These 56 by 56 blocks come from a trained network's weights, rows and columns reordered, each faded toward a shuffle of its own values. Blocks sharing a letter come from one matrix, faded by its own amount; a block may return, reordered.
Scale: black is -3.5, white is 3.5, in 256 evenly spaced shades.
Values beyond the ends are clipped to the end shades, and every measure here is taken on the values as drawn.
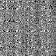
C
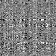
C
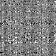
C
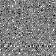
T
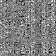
C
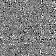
T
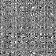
C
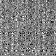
C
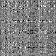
C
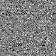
T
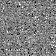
T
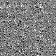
T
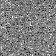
T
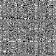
C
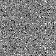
T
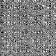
C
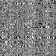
C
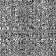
C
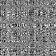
C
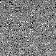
T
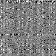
C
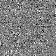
T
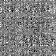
C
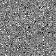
T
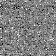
T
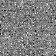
T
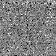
T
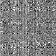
C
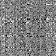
C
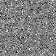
T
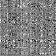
C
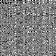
C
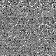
T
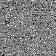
T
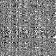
C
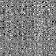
C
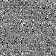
T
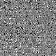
T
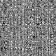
C
